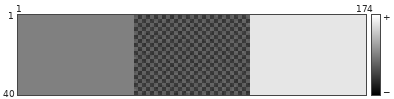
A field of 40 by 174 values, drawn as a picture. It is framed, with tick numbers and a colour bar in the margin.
It is made of 1 by 3 panels. Panel 1,1: middling, flat. Panel 1,2: low, checkered. Panel 1,3: very high, flat.
